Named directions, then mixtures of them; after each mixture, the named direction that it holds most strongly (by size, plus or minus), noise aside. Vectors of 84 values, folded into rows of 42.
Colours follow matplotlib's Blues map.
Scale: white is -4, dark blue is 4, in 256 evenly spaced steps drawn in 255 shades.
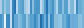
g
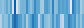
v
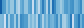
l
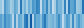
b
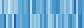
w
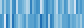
g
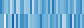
l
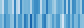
b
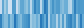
w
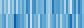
w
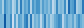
b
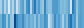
w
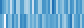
l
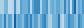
b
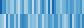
l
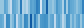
b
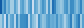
l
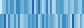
l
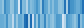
b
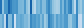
w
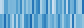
b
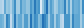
b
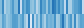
b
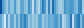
l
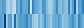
w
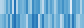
v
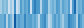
w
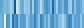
g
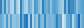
l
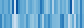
v
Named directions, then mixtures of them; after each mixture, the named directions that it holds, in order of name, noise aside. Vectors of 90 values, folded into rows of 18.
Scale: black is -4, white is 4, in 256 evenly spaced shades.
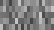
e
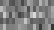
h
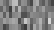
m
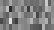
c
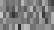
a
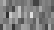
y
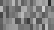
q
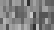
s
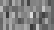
q, s, y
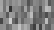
c, s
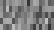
c, s, y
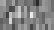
c, y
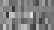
m, s, y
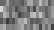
h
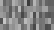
m, s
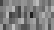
y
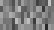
q, y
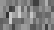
c, y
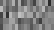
q, y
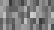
h, y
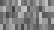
c, e, q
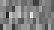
y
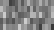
h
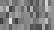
c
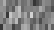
y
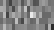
e, h, y
